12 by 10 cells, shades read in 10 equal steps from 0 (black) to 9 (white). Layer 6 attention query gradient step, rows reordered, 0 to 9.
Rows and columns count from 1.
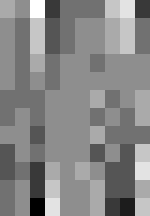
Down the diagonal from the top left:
6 4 7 4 5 5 4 4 3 8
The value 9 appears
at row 1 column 3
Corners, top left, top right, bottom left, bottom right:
6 2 4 7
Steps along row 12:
up down up down same up down down up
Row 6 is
4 4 4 5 5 5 6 4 5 6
